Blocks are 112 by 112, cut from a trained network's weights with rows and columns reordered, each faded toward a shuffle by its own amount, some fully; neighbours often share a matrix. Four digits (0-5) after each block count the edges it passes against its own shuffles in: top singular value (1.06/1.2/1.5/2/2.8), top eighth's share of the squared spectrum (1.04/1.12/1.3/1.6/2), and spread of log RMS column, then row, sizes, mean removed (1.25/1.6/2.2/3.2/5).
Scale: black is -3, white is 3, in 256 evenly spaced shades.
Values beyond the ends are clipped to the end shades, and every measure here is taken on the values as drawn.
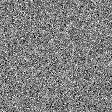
0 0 0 0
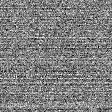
4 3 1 2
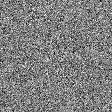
1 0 0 0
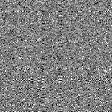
4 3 2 3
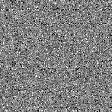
3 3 1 2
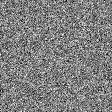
1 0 0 0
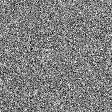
0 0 0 0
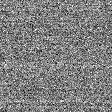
2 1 0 0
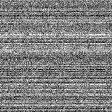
5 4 2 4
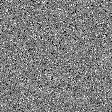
1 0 0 0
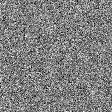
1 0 0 0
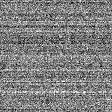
4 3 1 2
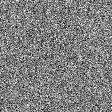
0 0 0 0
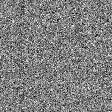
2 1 0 0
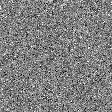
1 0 0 0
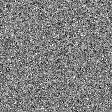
0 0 0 0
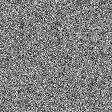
0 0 0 0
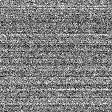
4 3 0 2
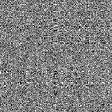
4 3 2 2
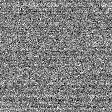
3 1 0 0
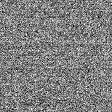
2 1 0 0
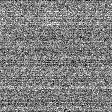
4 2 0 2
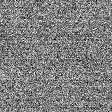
2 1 0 0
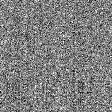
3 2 1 1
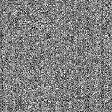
3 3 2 2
